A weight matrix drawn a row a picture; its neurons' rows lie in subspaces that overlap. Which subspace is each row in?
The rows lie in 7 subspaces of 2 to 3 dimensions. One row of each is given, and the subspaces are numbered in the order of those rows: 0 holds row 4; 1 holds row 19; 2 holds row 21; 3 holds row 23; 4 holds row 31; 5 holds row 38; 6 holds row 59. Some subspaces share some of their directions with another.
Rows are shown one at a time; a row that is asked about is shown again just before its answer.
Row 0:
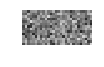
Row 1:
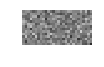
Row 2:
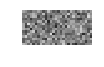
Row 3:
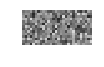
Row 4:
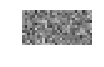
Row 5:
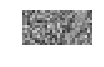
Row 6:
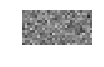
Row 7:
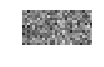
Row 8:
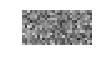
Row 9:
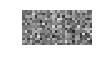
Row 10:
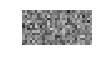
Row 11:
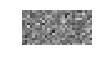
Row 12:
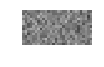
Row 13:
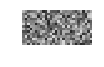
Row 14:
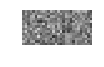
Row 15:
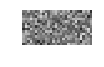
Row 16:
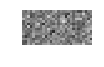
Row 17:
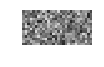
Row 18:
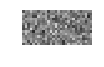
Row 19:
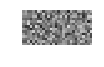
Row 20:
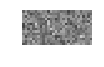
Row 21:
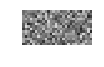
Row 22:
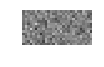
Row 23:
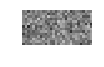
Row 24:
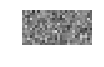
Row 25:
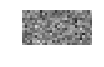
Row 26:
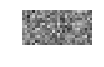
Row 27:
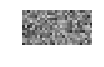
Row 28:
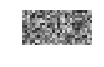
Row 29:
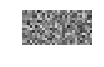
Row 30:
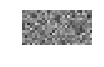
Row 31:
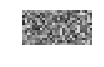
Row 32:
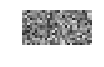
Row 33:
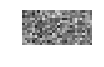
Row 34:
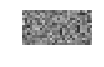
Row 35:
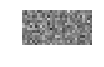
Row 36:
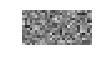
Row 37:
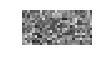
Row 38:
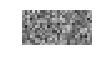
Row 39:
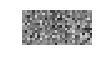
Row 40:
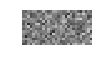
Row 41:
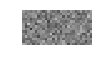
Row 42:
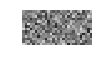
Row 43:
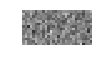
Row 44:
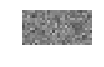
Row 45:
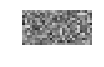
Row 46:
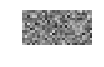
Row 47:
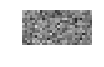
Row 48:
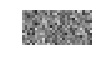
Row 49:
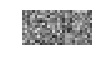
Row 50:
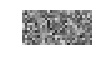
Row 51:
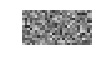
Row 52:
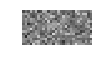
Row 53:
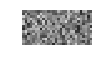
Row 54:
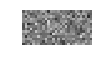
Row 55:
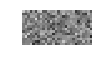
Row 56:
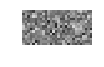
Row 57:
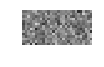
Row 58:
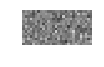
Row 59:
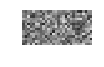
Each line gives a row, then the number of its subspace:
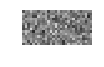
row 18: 6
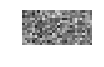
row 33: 2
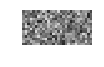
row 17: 0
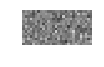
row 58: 5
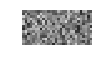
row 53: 4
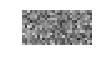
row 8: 3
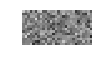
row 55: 2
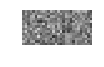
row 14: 5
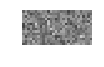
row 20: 1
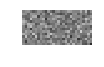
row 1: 3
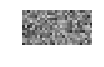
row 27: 3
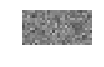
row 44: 6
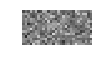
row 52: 2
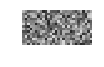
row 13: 3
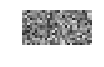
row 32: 3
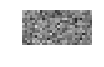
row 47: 2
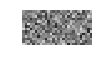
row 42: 2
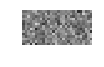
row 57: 0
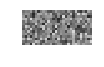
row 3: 5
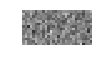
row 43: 6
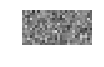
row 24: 5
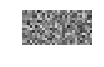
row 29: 1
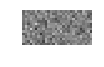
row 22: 0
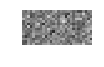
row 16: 6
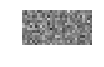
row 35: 1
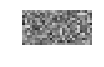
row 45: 4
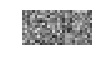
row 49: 5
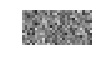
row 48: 0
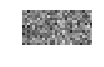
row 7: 3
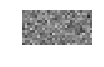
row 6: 3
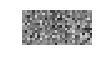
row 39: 5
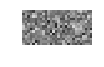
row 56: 6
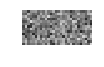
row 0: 3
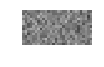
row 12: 4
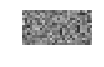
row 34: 4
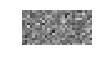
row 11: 6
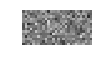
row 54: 1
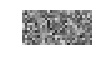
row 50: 1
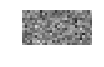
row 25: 2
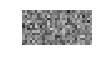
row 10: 1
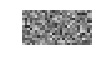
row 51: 4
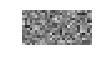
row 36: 4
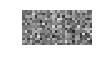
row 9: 5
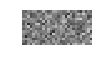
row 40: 6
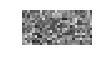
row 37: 2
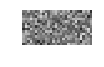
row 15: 2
